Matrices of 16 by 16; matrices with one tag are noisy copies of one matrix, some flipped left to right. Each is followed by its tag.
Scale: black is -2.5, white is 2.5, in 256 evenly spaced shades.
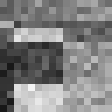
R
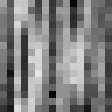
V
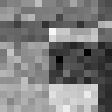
R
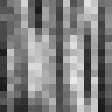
V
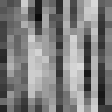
V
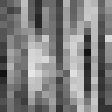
V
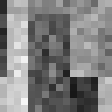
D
